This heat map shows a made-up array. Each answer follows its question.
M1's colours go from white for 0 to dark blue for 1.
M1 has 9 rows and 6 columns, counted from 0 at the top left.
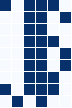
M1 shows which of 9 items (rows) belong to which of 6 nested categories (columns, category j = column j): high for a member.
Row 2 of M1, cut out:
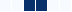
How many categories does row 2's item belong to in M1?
2
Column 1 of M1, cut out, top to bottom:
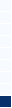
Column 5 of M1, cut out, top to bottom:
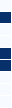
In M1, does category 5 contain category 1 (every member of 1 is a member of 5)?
no
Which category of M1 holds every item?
3
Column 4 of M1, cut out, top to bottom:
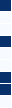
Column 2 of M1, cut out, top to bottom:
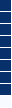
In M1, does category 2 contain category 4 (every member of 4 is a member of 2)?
yes
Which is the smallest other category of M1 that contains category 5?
2
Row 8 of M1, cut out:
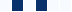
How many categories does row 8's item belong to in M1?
2
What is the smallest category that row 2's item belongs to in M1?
2
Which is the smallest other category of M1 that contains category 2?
3
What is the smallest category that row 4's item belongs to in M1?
5
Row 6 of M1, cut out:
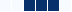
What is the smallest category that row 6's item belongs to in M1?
4
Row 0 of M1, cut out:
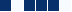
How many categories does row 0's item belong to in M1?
4
